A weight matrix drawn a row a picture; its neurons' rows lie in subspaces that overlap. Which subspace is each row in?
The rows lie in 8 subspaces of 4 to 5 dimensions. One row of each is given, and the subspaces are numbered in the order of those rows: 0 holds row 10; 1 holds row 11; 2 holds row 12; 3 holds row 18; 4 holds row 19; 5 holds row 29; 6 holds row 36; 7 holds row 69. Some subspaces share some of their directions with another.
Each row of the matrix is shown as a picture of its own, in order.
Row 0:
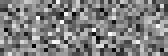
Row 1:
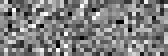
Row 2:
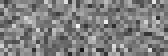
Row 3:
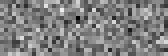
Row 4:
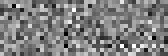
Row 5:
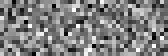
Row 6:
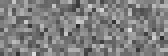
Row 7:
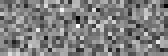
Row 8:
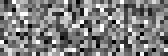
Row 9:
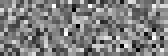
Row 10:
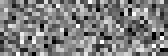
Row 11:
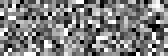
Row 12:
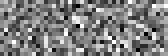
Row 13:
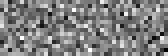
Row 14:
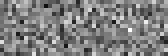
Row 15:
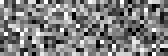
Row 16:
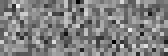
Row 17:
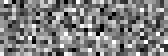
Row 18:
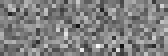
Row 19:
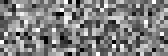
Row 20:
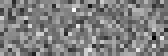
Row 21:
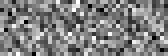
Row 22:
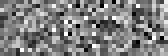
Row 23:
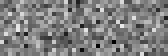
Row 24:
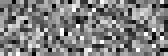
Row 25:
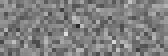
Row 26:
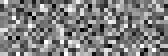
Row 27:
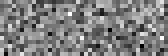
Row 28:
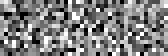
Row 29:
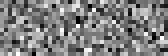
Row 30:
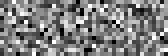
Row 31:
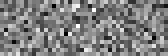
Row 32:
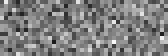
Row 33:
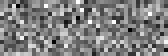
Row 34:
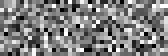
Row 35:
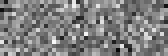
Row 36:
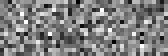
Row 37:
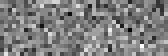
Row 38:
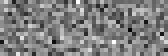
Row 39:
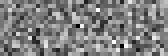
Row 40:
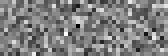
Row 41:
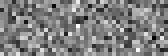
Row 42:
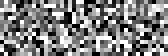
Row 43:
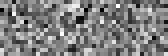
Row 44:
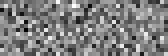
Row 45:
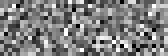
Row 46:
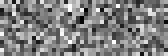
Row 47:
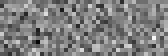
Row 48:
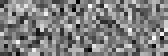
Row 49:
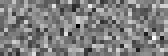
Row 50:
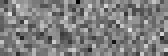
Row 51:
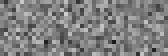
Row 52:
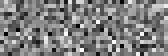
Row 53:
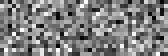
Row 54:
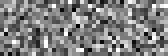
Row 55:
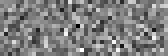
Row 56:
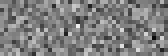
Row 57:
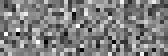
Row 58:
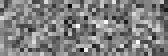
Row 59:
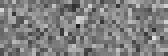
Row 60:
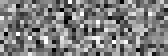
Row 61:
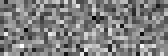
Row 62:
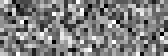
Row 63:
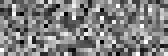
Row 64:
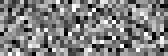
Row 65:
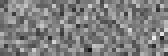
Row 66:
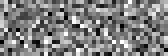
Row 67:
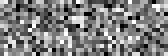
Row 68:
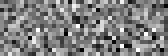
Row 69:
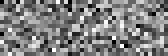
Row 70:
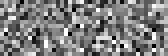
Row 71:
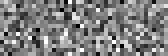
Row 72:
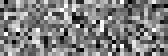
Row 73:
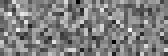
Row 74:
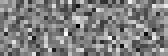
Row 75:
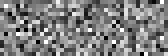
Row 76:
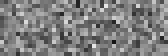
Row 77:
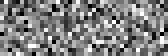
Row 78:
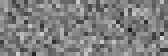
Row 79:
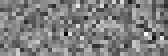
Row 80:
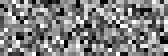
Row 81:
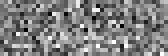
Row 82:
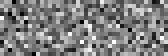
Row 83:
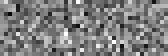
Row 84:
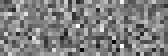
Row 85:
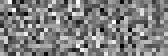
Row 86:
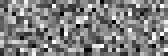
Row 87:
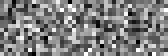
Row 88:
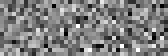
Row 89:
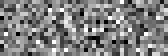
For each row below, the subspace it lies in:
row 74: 2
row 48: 2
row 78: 0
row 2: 4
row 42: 5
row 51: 1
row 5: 1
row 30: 4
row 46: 7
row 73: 5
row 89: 4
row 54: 0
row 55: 5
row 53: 6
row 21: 3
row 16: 5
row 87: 4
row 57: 0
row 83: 3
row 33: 1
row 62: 2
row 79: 4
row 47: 2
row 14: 5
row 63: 0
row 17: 0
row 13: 2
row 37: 6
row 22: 4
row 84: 2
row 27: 6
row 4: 1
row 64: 7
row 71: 4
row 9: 5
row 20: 1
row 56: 0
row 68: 0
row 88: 3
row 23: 6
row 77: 7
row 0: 3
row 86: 3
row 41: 5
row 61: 6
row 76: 4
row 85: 2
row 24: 6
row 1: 6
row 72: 7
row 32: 7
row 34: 6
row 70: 1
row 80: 1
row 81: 6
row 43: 7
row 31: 6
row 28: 5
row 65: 3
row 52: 6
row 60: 4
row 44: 0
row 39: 6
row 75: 0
